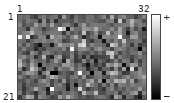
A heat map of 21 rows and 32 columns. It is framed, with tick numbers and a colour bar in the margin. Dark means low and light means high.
No overall slope runs across the table. No single row or column stands out from its neighbours. The halves do not mirror each other.
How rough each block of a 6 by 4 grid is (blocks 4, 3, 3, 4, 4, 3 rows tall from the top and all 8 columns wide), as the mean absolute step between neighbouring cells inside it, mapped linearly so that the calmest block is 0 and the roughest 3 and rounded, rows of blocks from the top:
1202 | 3132 | 1221 | 2223 | 1231 | 2212
